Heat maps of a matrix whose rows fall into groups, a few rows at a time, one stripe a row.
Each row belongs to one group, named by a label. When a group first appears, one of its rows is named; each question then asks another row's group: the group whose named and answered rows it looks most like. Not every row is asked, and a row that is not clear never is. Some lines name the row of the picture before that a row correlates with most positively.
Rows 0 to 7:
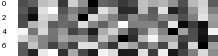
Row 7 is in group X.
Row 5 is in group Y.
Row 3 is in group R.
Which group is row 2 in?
X
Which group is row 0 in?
X
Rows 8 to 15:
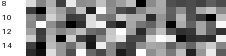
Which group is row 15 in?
X
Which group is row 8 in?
Y
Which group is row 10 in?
R
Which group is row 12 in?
Y
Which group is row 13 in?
Y
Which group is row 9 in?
X
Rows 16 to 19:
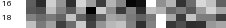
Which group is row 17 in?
X
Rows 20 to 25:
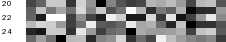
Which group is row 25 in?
Y
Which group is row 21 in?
R
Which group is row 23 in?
R
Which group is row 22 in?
X
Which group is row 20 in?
X
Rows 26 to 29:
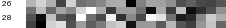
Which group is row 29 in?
X
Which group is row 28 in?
X
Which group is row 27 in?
R
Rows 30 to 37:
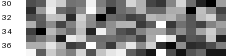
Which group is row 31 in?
R
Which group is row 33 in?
Y
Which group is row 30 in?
R
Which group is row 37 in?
Y
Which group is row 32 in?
X
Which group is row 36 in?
R
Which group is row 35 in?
Y
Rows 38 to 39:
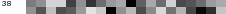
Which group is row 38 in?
X
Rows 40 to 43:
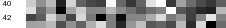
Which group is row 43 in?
R
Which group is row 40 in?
Y
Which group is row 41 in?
Y
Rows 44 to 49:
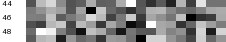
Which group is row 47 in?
X
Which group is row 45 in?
X
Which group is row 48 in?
R
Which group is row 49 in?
Y
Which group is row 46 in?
R
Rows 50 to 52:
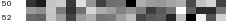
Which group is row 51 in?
R
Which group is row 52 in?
R
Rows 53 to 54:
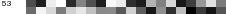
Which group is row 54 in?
R
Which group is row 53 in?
X
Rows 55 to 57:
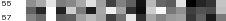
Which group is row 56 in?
Y
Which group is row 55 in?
R
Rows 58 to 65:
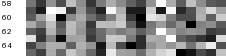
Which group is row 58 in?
Y
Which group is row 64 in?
X
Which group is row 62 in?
Y
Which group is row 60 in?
Y
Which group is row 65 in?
Y
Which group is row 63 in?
Y
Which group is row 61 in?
Y
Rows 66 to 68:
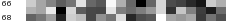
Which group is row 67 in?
Y
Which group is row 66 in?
Y
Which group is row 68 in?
Y
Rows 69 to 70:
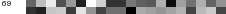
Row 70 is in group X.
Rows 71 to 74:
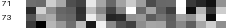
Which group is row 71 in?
R
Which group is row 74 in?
X
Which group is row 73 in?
R
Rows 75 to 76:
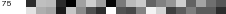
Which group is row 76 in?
Y
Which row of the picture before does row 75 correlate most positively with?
72
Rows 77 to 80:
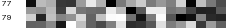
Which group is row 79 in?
Y
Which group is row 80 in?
Y
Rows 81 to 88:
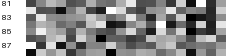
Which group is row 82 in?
Y
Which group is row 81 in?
R
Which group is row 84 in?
R
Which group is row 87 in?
Y
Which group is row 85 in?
R
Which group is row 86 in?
X
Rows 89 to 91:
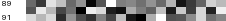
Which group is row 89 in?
X
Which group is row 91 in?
Y
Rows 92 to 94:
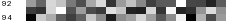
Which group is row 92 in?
R
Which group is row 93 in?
X
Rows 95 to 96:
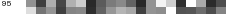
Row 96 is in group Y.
